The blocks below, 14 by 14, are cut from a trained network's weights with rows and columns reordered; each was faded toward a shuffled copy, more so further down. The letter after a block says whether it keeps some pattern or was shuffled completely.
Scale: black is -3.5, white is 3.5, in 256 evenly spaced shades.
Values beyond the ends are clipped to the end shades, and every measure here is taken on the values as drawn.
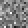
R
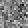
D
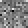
D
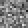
D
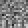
R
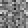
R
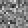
R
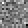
R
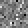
D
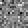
D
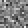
D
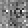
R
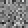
R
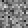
D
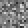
R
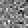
D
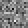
D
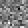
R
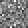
D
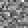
D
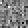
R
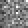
R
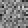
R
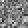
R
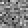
D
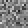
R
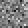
D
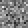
D
